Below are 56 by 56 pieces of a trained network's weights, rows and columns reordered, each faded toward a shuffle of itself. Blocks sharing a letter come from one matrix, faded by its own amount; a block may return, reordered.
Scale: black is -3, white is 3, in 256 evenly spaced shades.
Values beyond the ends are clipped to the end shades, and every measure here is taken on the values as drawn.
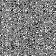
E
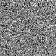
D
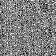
E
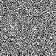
D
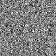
D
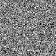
D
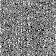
E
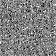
E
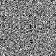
D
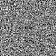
D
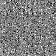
E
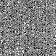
E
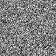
D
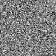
D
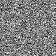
D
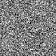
D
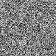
D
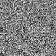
D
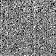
E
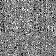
E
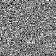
D
